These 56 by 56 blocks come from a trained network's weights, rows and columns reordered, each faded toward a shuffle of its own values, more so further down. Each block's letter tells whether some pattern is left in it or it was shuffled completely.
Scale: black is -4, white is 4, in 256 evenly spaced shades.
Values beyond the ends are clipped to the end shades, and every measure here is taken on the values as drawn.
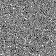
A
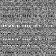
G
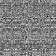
G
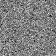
A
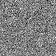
A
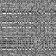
G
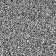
A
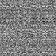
G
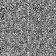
G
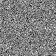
A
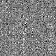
G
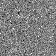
A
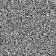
G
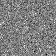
A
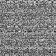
G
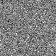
A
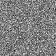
A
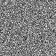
A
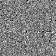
G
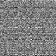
G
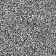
A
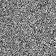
A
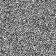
A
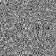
G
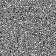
A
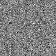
G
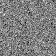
A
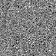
G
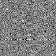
G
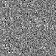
G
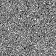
A
